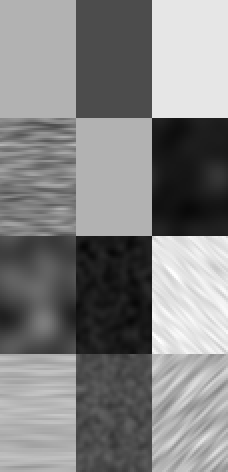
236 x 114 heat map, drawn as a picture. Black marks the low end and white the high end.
The table splits into 4 rows of 3 panels. Panel 1,1: high, flat. Panel 1,2: low, flat. Panel 1,3: very high, flat. Panel 2,1: middling, streaked across. Panel 2,2: high, flat. Panel 2,3: very low, smooth, faint in contrast. Panel 3,1: low, smooth. Panel 3,2: very low, blotchy, faint in contrast. Panel 3,3: very high, slanting down to the right, faint in contrast. Panel 4,1: high, streaked across, faint in contrast. Panel 4,2: low, blotchy, faint in contrast. Panel 4,3: high, slanting up to the right.
